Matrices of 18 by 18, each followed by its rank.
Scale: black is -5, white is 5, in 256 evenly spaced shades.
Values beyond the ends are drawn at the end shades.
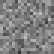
full rank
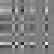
one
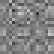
three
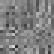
three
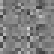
three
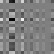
one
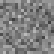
full rank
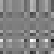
one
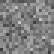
full rank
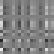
one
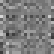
three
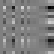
one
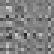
three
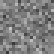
full rank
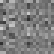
three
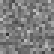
full rank
